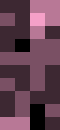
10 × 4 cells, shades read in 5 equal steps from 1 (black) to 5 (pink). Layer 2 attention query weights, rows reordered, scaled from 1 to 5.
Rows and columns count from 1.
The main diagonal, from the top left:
2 2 4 3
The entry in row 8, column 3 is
2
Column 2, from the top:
2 2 2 1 3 2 2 3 3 4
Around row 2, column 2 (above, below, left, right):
2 2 3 5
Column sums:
25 24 29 27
